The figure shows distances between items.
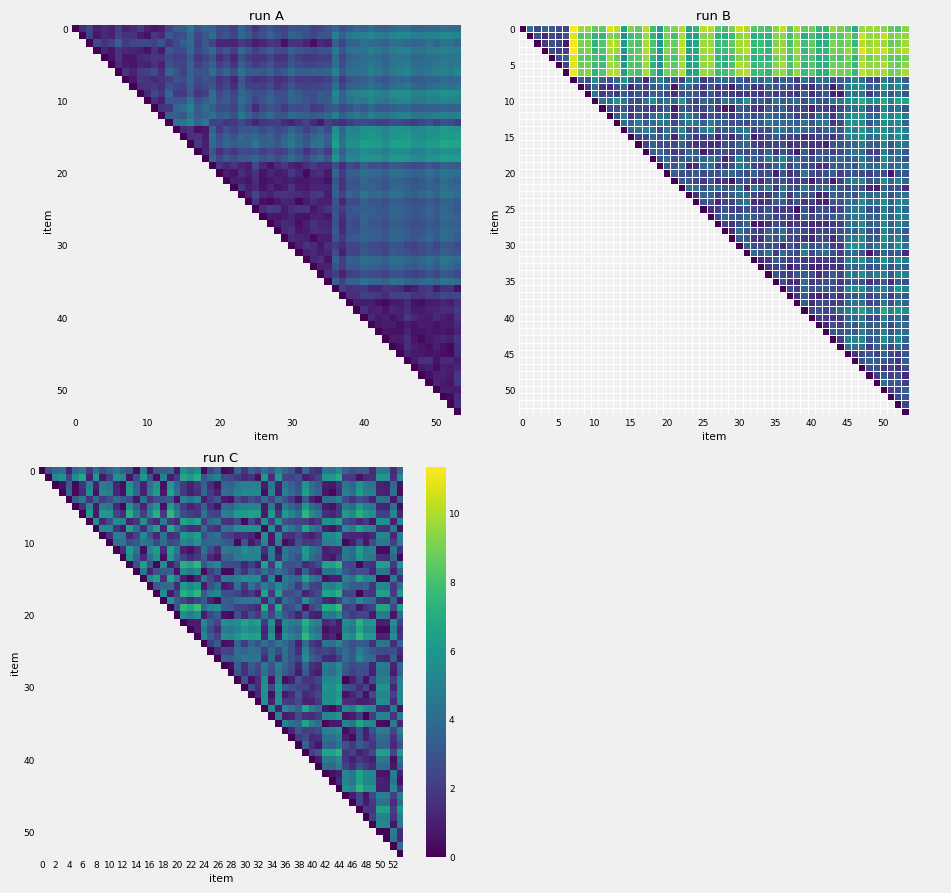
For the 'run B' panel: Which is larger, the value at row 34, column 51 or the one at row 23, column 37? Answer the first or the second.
the first
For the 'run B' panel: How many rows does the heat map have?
54
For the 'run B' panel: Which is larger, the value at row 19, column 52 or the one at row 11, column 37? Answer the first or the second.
the first
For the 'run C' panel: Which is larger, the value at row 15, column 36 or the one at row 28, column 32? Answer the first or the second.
the first
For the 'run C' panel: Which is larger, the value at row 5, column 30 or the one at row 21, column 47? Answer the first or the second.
the second
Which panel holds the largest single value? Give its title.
run B
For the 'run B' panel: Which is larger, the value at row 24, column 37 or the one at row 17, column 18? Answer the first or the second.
the second
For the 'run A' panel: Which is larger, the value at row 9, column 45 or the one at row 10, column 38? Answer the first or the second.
the first
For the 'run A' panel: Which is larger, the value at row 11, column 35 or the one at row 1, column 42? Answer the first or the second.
the second
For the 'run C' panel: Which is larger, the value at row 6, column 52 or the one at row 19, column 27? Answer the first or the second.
the first
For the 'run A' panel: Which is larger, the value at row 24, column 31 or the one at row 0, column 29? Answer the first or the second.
the second
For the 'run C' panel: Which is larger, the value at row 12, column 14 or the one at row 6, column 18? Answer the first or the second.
the first
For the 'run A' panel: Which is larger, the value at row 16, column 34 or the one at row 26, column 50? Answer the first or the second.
the first
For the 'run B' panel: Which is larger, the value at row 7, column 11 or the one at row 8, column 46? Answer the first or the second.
the second
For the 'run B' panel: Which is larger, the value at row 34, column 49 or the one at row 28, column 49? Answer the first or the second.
the first
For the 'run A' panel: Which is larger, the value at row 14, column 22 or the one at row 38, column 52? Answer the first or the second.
the first
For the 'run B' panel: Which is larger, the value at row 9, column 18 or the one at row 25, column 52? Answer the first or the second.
the second
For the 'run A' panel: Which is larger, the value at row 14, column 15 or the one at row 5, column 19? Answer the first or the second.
the second
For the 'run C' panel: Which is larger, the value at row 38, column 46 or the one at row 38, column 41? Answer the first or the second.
the first
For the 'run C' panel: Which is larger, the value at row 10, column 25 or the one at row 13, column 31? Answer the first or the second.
the first
